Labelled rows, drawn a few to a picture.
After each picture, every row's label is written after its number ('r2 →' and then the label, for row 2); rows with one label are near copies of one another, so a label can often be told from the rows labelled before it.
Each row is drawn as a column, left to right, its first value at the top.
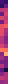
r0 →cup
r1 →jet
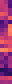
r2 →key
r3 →key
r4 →cup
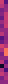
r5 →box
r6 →jet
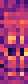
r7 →box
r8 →jet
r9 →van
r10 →van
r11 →jet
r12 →van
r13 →jet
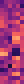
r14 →jet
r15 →jet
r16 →box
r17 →van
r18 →van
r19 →cup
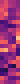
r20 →key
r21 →key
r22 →box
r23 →box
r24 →van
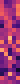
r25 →key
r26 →jet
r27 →van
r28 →box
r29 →key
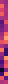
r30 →key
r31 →van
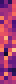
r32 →cup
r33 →van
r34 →jet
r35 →key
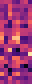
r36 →van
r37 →box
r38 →key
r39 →van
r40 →van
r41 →box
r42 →box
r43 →jet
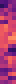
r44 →cup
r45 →cup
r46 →van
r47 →van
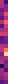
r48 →box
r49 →jet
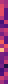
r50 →key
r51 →box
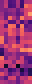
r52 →van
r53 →box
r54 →cup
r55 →cup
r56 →box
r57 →cup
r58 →key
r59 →key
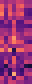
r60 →key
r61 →box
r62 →key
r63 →van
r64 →key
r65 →key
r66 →box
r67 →box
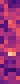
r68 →box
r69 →key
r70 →jet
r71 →jet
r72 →cup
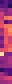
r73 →jet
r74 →cup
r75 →cup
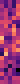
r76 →van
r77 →jet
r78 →box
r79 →cup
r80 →key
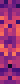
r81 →cup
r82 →jet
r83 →box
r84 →jet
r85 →cup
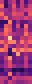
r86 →key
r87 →cup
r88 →van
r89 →key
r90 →jet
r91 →key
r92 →cup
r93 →key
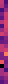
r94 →box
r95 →jet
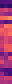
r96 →cup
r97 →cup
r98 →cup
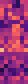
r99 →key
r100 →box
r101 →key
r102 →cup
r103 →cup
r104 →box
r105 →key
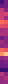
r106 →jet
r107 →jet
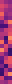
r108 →key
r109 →box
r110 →van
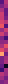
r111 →jet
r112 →box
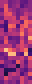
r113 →box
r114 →key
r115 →jet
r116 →jet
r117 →box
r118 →cup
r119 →jet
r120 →van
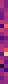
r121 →box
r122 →jet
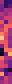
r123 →van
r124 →cup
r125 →jet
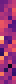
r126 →van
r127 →jet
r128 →box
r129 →key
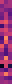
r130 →box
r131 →van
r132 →box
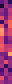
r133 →cup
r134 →box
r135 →jet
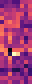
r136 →cup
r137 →jet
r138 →van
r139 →jet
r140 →jet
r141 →key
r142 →box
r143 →key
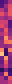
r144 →jet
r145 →van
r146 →key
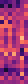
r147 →cup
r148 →jet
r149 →cup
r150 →jet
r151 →cup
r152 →van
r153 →key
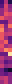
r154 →cup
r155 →key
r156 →jet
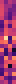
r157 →key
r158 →van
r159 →box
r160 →van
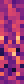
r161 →van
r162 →box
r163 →key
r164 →jet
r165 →van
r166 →box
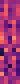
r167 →van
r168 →key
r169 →box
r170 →van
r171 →key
